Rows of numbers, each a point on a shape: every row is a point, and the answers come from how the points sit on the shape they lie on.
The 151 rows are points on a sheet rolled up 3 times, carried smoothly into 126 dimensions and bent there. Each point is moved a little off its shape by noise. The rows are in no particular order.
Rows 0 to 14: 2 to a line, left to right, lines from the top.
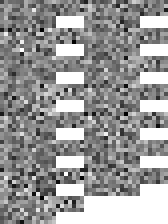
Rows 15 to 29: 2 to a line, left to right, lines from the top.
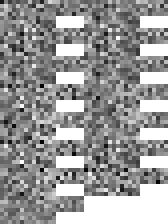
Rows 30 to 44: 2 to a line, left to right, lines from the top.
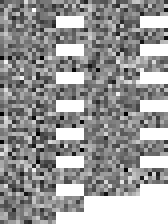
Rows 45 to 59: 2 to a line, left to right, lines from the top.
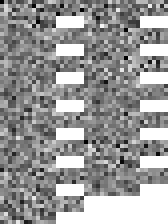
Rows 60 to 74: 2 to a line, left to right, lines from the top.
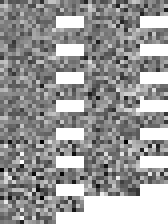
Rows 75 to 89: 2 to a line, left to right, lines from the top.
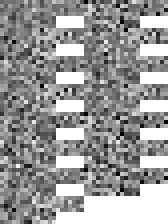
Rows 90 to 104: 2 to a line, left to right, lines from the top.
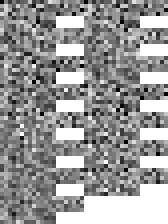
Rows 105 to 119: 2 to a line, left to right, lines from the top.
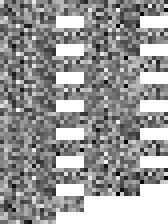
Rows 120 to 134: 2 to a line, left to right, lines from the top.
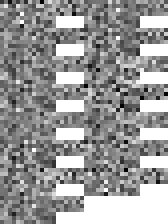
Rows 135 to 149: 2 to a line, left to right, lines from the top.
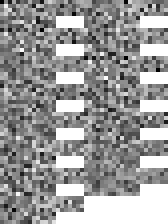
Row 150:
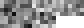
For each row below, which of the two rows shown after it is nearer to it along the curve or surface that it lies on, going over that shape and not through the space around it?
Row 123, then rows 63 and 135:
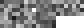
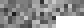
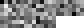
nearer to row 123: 63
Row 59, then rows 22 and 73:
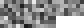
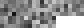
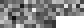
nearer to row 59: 73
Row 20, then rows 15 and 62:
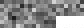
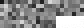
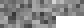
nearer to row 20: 62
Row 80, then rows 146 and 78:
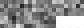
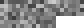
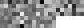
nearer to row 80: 146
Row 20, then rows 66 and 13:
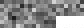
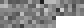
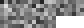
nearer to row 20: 66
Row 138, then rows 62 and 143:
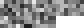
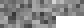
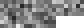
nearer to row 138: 143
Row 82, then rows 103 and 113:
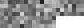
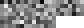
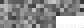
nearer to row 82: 113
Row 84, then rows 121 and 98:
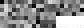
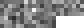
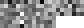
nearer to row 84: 98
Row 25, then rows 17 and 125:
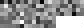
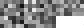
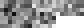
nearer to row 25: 125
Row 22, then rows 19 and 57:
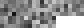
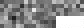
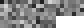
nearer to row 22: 19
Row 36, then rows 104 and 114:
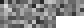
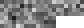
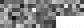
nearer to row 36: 114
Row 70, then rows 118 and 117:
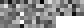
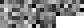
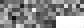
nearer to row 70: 118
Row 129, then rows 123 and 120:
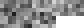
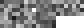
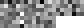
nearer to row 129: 123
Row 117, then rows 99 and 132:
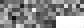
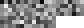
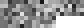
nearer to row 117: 132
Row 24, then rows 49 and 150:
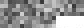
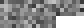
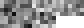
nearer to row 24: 49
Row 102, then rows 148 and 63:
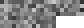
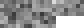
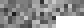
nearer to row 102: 148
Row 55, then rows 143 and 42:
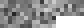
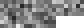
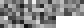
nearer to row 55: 143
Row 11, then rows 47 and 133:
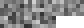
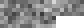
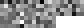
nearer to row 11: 47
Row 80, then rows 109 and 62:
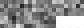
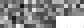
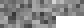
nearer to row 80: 62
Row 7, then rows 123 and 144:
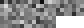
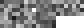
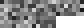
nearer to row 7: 144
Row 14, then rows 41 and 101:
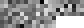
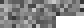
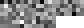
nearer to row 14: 101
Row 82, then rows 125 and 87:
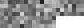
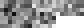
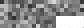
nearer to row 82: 87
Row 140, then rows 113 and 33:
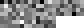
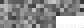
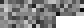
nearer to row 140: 33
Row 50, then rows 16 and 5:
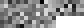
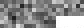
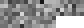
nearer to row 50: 5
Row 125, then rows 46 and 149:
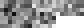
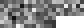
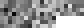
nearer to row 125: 149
